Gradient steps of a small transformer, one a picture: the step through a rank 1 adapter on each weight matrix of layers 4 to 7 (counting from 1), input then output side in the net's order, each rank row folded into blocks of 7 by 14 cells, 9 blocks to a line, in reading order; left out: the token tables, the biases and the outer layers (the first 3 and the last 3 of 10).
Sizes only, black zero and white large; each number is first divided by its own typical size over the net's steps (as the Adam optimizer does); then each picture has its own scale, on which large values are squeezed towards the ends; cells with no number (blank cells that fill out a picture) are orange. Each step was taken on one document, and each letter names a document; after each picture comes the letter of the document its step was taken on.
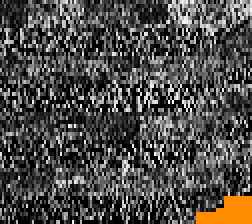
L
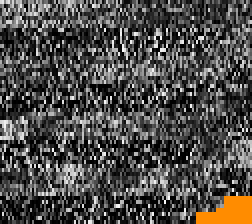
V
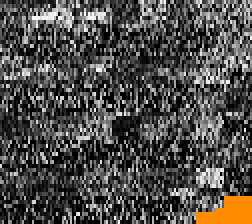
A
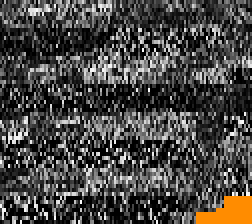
V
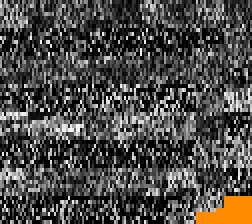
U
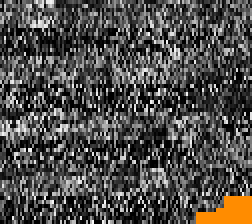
V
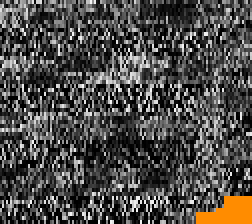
L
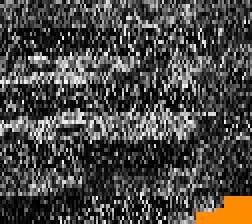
V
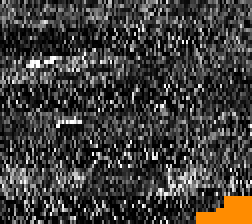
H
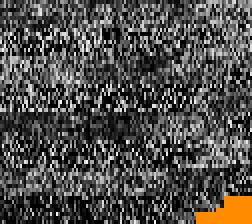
A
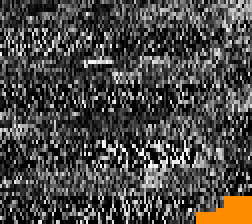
L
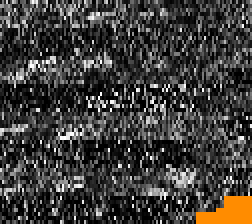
H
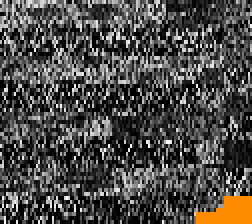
L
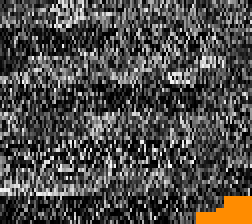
V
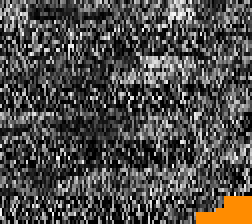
L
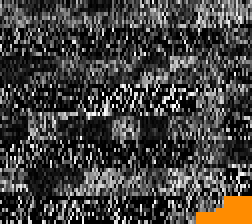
U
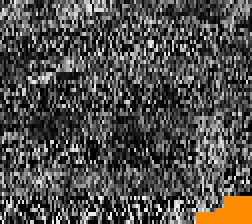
L
